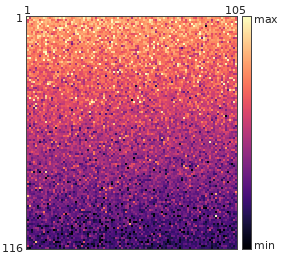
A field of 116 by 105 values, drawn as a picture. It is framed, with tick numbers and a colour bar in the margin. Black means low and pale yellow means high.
Values rise toward the top. No single row or column stands out from its neighbours. There are no regular stripes.
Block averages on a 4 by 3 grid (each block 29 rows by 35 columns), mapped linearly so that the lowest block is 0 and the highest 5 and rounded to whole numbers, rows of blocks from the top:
555 / 333 / 222 / 000
